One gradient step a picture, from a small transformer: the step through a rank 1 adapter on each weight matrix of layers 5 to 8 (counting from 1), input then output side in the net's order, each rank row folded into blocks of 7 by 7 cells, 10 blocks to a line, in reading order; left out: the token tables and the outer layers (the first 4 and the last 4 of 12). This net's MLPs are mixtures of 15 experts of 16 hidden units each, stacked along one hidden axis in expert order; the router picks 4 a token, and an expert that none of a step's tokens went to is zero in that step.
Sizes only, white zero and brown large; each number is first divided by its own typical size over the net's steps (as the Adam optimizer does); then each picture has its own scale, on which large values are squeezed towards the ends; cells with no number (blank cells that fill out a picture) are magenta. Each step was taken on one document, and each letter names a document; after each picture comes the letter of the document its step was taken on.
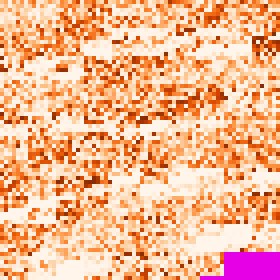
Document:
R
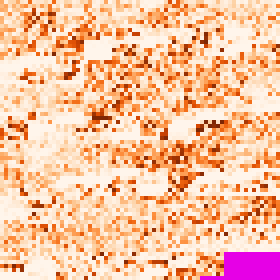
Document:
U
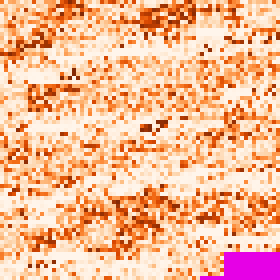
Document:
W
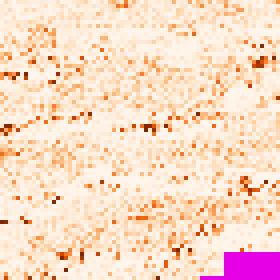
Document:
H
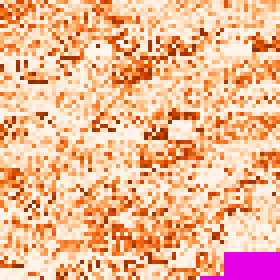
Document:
U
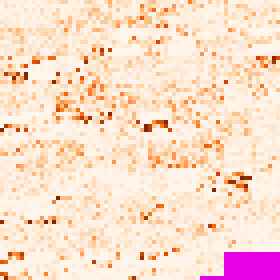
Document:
H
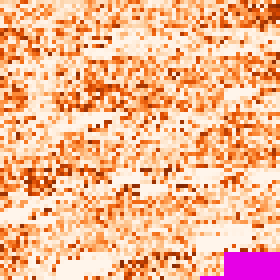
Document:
R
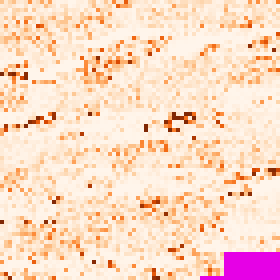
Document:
H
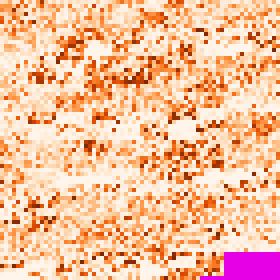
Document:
U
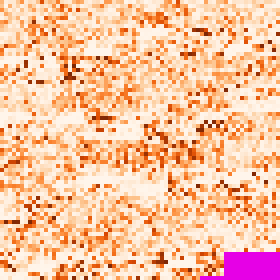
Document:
U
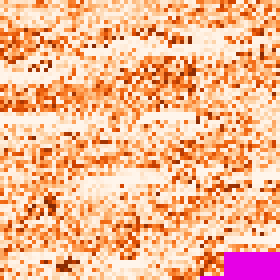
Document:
W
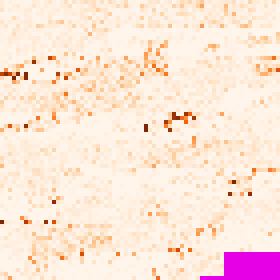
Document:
H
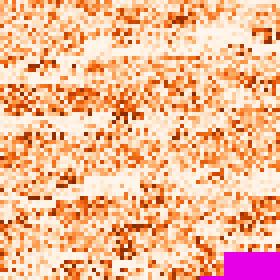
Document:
W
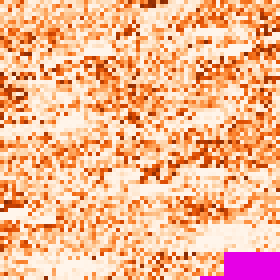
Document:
R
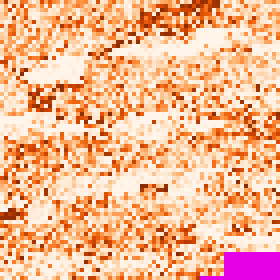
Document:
W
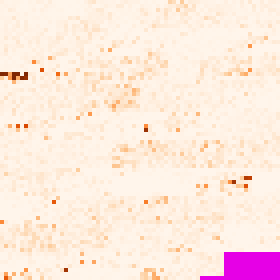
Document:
H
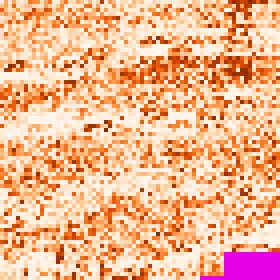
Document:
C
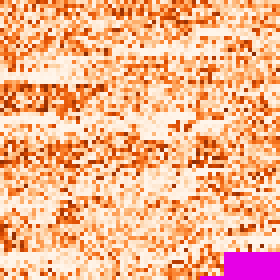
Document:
C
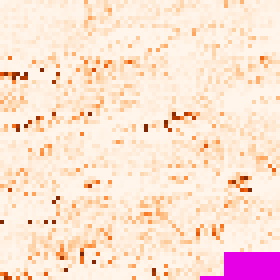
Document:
H
